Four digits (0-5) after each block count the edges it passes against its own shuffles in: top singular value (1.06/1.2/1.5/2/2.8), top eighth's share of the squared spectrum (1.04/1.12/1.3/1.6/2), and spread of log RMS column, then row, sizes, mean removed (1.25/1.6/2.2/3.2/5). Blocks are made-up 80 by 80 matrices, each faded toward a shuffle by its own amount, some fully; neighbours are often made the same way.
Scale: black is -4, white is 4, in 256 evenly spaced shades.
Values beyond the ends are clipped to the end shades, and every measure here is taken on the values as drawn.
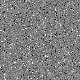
0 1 1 0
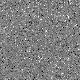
1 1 1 0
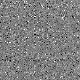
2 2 2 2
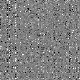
4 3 2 1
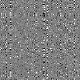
4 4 3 2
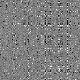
4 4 3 2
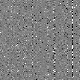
4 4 3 0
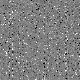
3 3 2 1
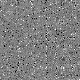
3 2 1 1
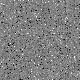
1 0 0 0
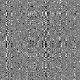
5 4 3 2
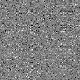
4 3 1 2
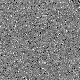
2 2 0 0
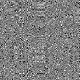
4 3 2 2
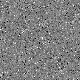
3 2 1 0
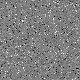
1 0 0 0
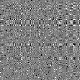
5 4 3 3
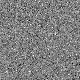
0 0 0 0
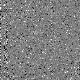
2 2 2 0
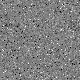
0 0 0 0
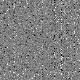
2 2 2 0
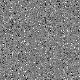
1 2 2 0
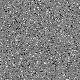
2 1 0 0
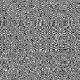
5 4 2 2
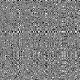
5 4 3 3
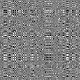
5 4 3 3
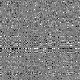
4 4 2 3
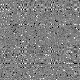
4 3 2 2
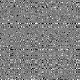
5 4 2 3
